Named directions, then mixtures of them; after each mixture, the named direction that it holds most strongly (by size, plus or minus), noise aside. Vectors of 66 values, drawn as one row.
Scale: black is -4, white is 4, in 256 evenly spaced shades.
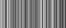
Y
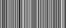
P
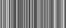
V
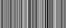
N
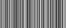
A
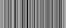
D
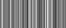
N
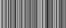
N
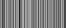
P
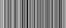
D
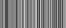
A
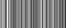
Y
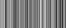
Y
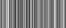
V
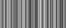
N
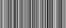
N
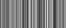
N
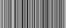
D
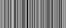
D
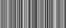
N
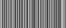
P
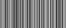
A
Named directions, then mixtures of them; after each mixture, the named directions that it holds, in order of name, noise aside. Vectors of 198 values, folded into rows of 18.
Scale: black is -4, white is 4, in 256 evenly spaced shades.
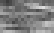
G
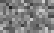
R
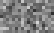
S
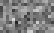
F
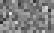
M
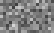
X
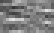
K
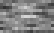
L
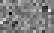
M, X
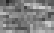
G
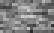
L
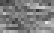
G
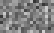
M, X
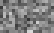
F, M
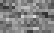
K, L, X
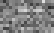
F, L, R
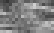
G, L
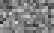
L, M, R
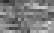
G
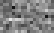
K, X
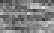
G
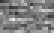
K, R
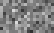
F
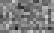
L, M, X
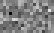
K, M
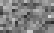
F, G, L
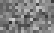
F, K, X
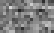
G, R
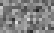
F
